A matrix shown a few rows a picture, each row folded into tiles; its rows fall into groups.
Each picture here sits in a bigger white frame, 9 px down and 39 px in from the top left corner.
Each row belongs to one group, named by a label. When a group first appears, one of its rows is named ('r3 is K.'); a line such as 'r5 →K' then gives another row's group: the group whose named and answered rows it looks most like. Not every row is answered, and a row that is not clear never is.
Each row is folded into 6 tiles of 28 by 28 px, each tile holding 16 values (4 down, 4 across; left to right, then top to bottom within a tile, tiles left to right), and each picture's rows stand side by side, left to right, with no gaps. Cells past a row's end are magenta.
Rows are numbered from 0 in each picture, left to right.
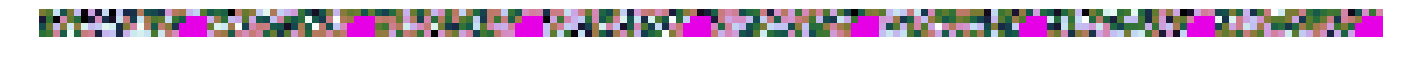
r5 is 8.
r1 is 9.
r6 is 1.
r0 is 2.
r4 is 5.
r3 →5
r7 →1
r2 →1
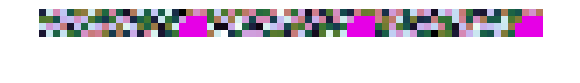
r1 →5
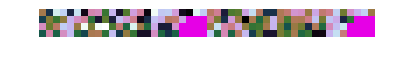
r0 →8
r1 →9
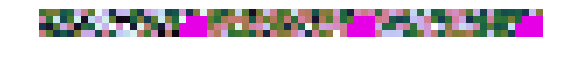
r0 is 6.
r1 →1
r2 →8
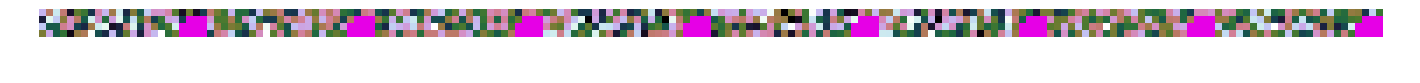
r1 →8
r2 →1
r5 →5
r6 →9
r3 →5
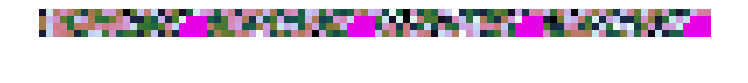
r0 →8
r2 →2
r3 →6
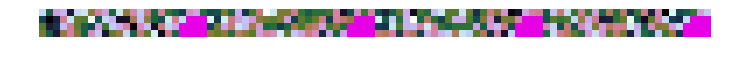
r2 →1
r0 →6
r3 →8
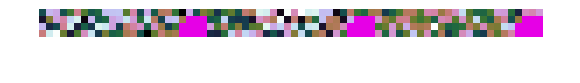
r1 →6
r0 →5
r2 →9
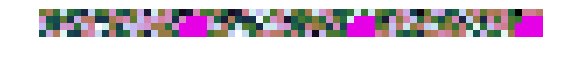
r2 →1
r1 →6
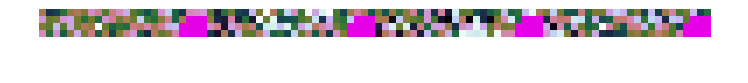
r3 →5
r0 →9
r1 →6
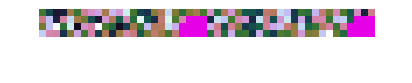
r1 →5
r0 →9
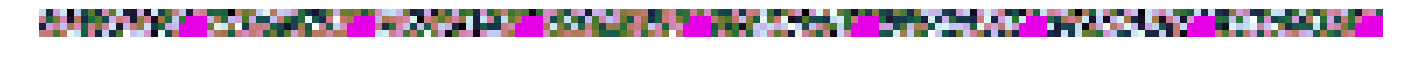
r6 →6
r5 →6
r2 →5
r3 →9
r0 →2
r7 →1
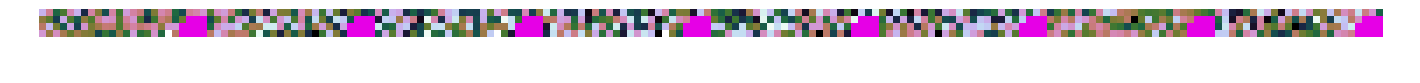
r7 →9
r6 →1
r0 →9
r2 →5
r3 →2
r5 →2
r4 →6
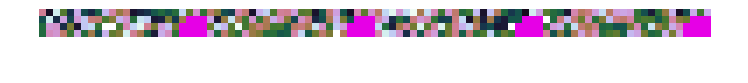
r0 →2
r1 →9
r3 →9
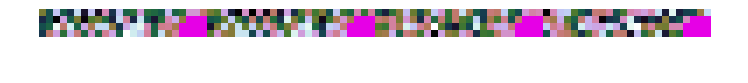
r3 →8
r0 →2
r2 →1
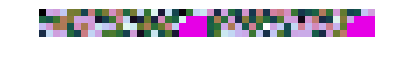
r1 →2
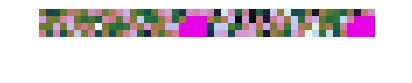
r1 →2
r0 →9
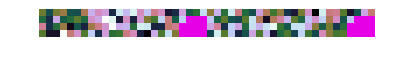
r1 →8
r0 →6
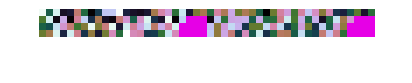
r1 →5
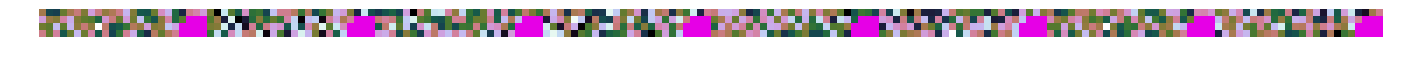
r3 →5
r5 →2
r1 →2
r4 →5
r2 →1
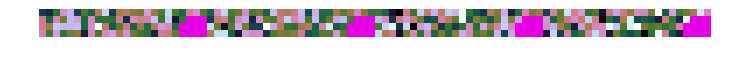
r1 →5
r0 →1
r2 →9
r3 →8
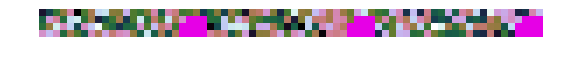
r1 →1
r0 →1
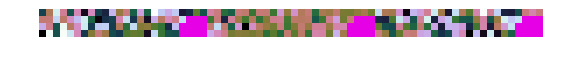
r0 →8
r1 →9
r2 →6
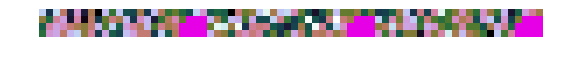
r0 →2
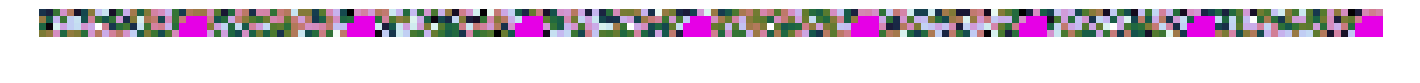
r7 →1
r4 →9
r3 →8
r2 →8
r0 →1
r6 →5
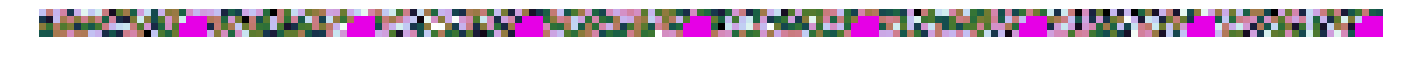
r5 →1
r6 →2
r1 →9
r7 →5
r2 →5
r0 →6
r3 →5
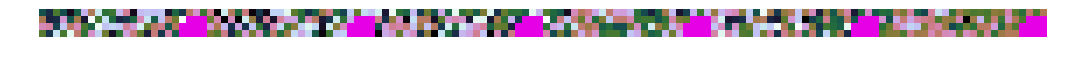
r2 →2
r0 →6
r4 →8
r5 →1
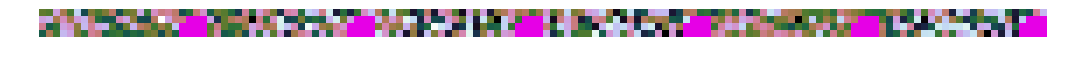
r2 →5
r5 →6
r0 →8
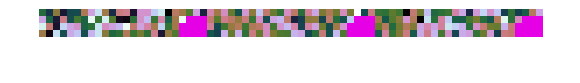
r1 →6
